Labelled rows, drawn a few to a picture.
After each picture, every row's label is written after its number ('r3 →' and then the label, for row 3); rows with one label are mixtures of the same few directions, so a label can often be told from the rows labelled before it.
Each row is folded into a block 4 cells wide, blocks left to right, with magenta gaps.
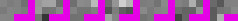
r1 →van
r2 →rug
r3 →van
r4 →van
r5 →van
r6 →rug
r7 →rug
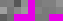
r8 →van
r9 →van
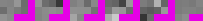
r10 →van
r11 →van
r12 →rug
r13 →rug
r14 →rug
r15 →rug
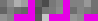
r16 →van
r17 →rug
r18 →van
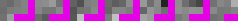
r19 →rug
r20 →rug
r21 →rug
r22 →rug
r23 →van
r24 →van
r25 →van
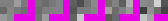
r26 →van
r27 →rug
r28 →rug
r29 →van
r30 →van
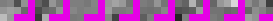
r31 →rug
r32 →rug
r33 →van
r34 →rug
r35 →rug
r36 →rug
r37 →van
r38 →van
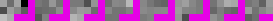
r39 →van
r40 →rug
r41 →rug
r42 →van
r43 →van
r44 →rug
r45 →van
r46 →van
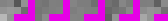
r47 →rug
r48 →rug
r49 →van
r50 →rug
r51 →rug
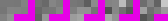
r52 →rug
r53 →rug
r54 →rug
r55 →van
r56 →van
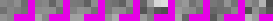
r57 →van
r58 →rug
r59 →rug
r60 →rug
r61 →van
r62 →rug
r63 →rug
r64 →van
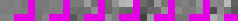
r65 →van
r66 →rug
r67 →rug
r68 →van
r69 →rug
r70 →van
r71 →van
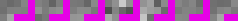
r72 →rug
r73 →van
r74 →rug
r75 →van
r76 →rug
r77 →van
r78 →rug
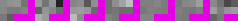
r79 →rug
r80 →van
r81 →rug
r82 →van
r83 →van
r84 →van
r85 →van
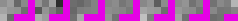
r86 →rug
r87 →van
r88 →rug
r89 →rug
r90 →rug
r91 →rug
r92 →van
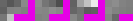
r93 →rug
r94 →van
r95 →van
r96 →rug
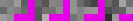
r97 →van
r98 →rug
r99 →van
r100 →rug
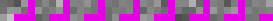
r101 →rug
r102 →van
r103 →van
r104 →rug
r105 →van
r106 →rug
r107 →van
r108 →van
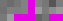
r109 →rug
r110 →van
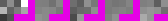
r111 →van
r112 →rug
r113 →rug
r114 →rug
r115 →rug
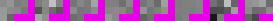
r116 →rug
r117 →van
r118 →van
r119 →rug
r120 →van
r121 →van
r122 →rug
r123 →rug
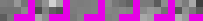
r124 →rug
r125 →van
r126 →rug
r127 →van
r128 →rug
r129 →van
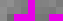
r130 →rug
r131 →rug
